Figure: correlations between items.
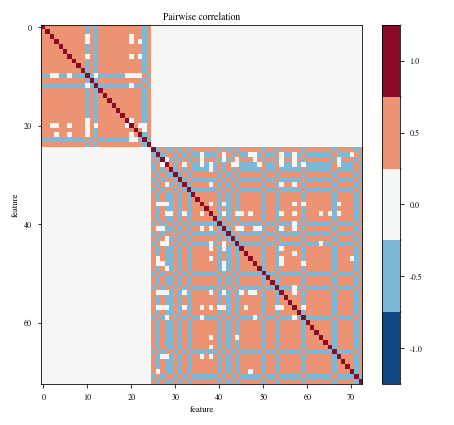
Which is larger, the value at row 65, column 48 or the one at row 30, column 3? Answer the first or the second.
the first
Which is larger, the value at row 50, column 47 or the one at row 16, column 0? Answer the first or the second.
the second
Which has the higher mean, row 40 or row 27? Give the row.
27
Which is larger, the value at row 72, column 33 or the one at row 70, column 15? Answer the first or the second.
the second
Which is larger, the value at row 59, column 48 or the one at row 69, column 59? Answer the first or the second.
the first
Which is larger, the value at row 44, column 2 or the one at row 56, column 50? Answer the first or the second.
the first
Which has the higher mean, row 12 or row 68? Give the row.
68
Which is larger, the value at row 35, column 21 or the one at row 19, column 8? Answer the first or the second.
the second
